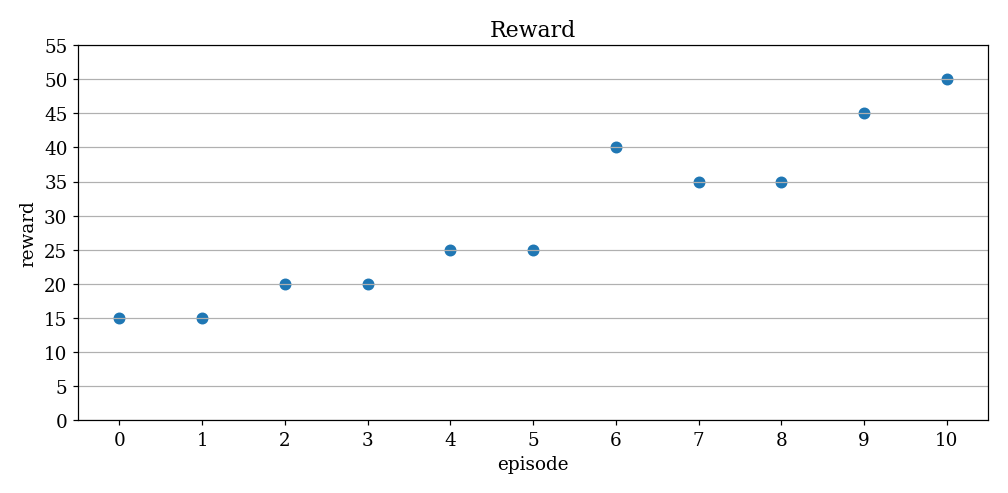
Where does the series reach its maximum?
10
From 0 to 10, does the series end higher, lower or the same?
higher
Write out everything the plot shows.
Title: Reward
x-axis: episode, ticks 0 1 2 3 4 5 6 7 8 9 10
y-axis: reward, ticks 0 5 10 15 20 25 30 35 40 45 50 55
Values:
15 15 20 20 25 25 40 35 35 45 50
